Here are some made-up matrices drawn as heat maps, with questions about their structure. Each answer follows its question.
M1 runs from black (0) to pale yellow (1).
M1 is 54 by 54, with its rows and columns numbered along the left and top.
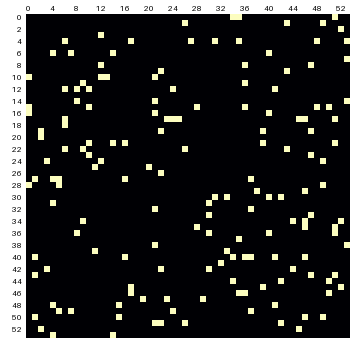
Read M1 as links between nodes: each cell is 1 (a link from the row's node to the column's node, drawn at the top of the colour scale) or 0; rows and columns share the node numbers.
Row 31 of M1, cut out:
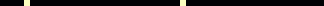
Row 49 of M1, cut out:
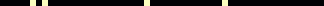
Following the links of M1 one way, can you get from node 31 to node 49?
yes
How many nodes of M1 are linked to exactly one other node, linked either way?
2
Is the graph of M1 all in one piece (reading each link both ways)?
yes
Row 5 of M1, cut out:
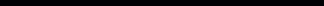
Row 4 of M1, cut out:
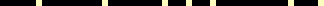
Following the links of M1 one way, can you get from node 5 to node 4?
no
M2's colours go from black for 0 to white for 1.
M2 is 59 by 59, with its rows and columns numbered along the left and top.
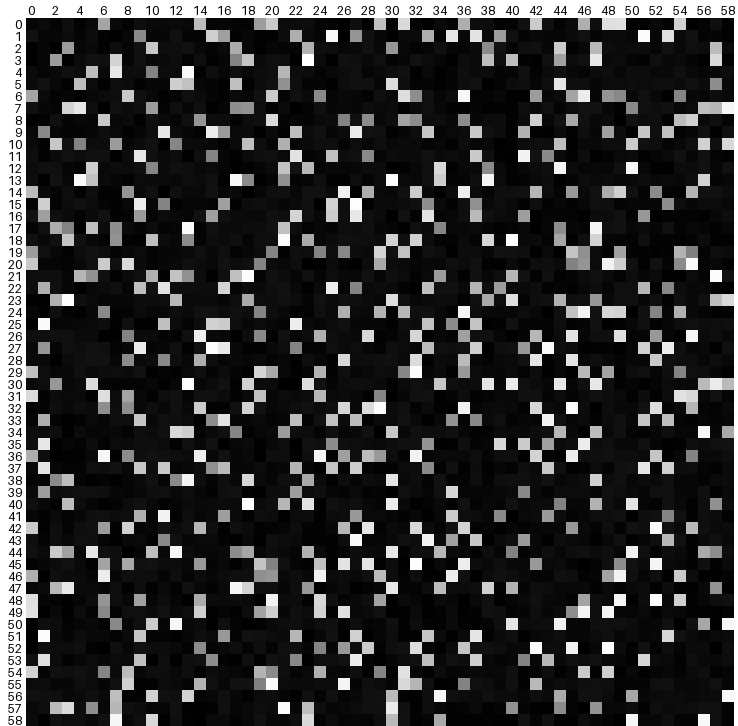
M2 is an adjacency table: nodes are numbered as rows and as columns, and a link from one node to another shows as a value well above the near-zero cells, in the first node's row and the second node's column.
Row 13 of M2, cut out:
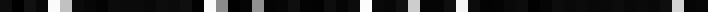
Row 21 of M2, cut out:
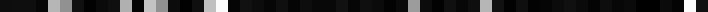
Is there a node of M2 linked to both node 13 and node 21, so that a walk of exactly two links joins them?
yes
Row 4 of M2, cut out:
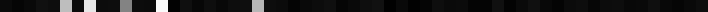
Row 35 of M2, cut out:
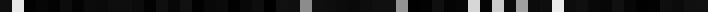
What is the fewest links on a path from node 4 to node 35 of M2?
6
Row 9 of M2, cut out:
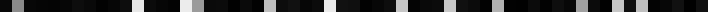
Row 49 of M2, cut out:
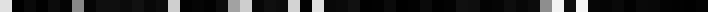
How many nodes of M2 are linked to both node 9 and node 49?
1
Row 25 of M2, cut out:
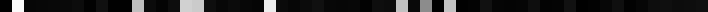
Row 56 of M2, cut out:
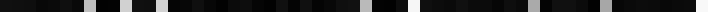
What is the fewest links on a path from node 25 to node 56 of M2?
6
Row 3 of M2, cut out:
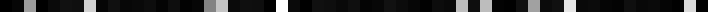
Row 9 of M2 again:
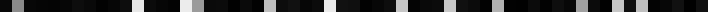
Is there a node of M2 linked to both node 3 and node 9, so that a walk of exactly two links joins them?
no
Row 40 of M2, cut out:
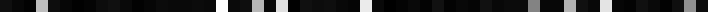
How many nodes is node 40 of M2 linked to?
9
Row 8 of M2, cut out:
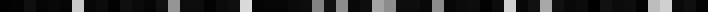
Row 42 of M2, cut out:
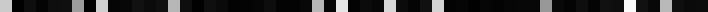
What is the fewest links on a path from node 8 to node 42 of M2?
1
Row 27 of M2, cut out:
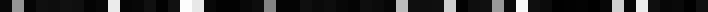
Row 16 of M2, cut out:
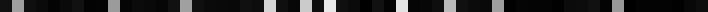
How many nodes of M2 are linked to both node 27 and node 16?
8
